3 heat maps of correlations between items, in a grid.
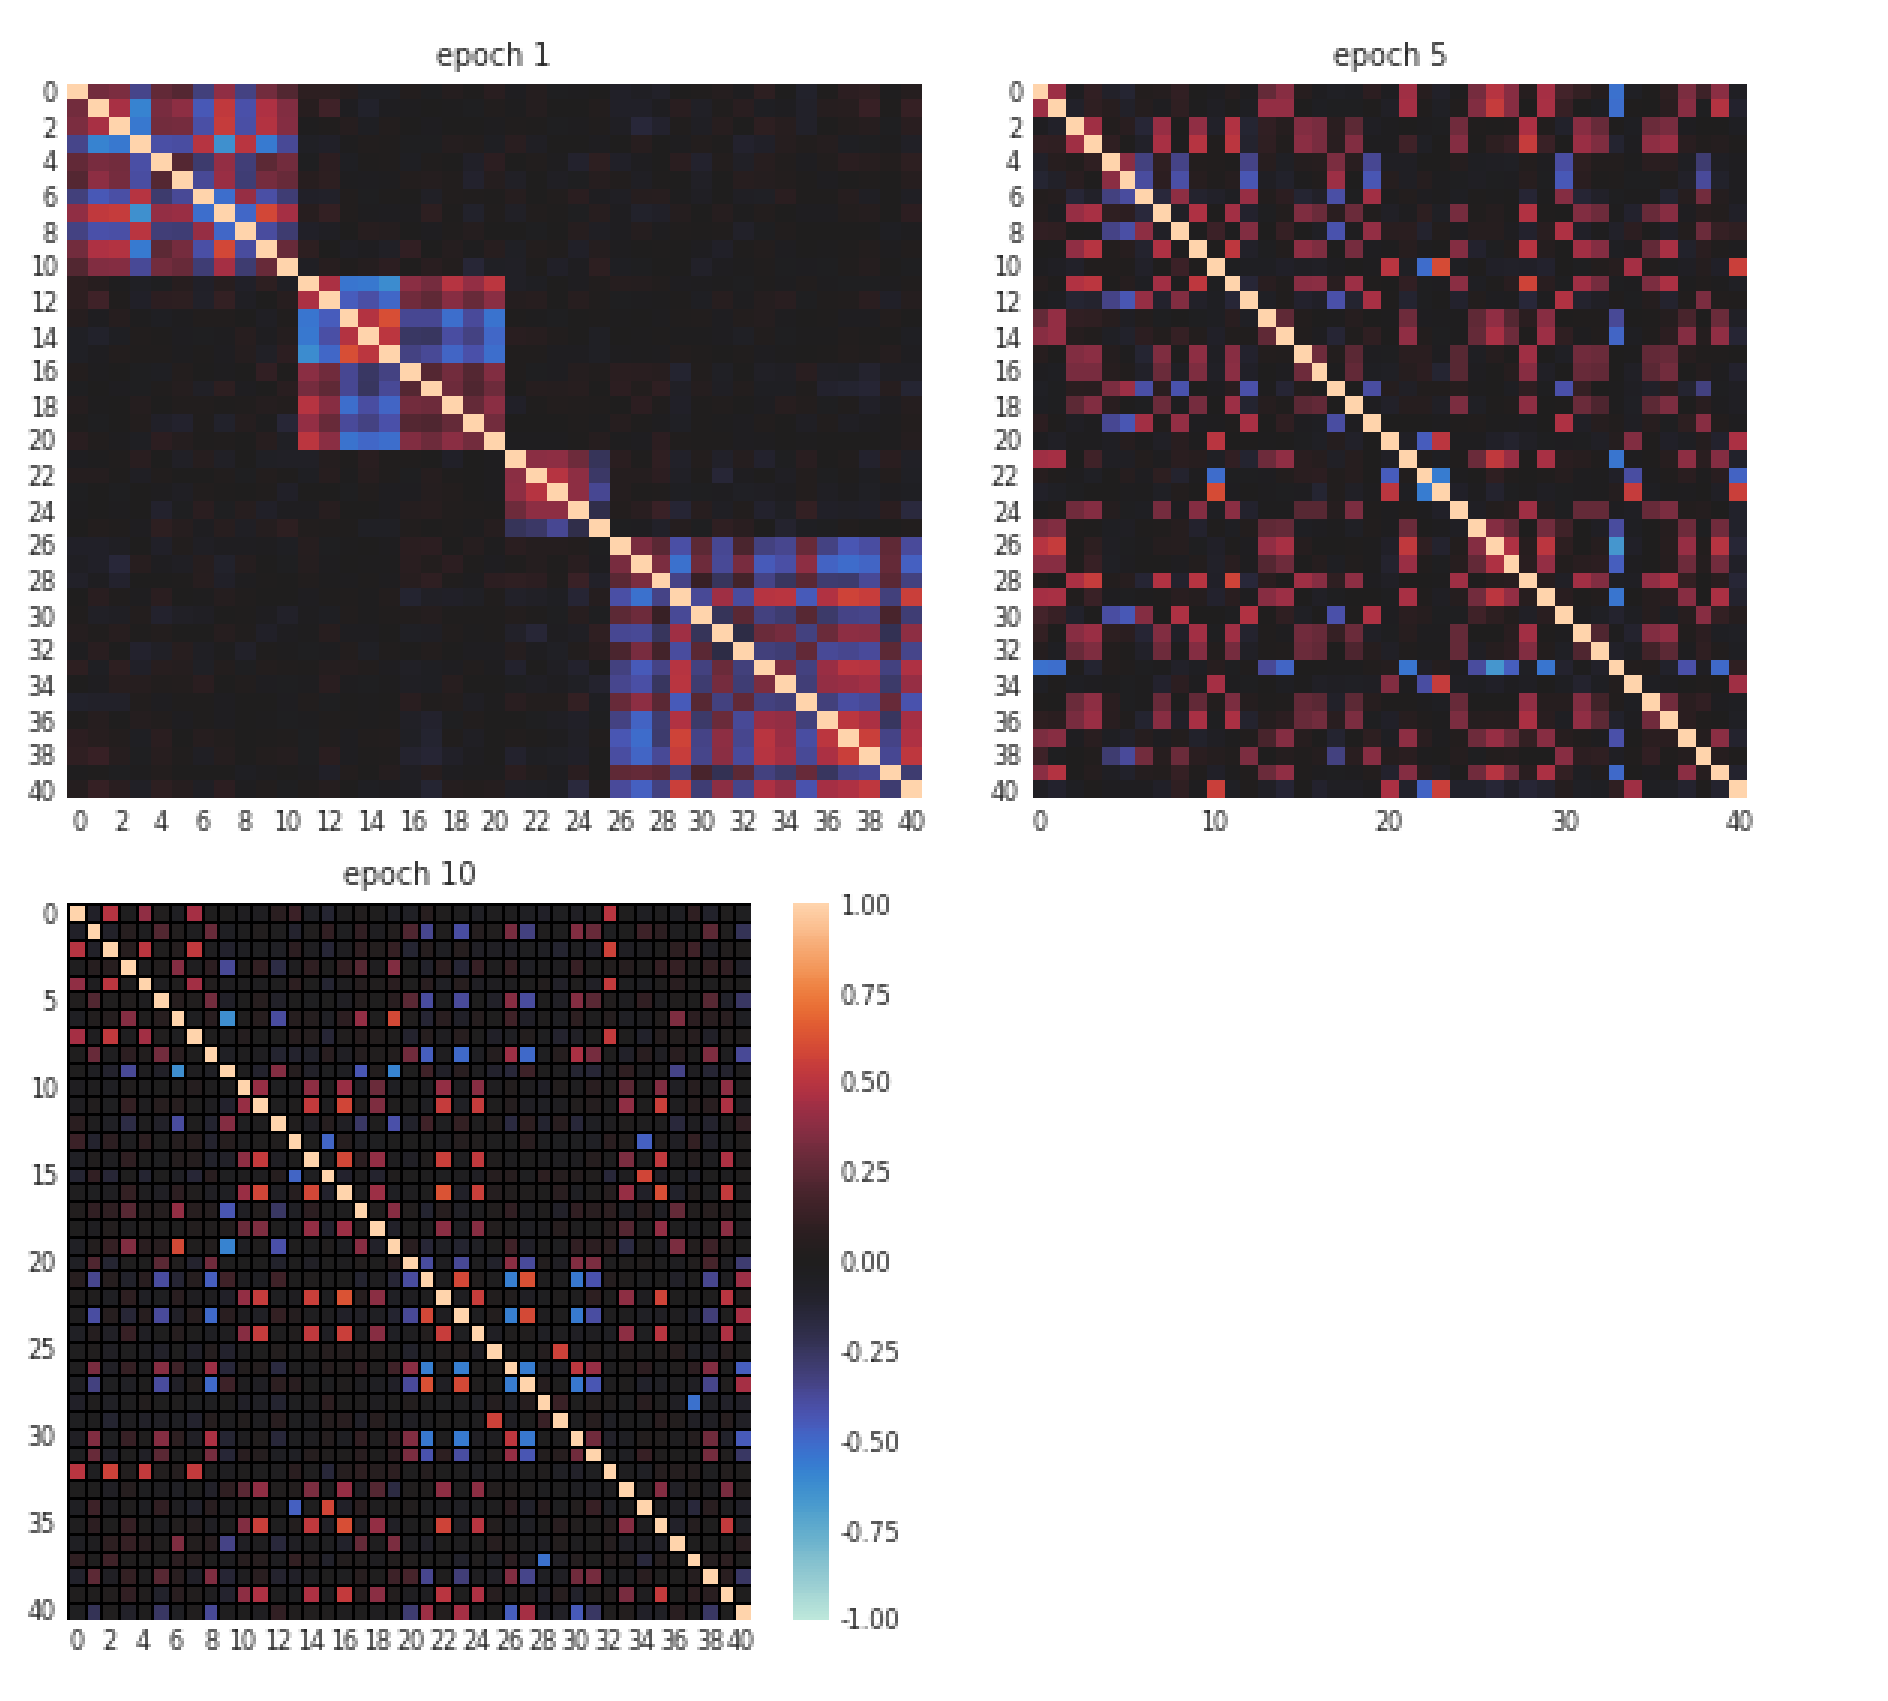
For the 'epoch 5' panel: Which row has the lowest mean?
33
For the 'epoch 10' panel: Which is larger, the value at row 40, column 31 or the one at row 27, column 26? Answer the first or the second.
the first
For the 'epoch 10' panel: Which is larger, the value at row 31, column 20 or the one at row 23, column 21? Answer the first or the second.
the second
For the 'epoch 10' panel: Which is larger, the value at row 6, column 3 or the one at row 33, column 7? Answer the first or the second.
the first
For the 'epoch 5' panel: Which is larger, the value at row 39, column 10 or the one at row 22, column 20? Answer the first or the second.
the first
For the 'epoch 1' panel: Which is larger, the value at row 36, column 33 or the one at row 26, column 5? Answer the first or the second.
the first
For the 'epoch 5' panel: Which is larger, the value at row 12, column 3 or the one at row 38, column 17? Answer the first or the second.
the first
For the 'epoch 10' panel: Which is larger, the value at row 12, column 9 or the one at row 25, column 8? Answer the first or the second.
the first
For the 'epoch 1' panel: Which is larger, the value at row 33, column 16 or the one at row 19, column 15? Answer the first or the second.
the first
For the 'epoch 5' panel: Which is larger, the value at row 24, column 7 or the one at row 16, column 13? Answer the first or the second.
the first
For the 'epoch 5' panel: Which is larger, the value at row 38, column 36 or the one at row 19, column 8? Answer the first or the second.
the second
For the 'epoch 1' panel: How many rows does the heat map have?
41
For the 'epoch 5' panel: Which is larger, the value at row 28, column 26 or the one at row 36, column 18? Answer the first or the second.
the second
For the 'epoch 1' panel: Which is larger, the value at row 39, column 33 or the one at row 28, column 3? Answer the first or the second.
the second
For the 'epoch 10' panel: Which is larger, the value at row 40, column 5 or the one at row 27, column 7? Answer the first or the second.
the second
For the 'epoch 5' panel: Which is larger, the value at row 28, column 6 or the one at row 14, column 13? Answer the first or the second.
the second
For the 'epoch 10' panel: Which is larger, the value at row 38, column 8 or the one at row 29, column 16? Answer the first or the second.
the first
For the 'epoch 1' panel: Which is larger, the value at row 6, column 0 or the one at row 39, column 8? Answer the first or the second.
the second
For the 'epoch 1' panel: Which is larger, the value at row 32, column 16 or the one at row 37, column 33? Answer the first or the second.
the second
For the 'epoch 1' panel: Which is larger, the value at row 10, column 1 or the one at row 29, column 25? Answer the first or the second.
the first
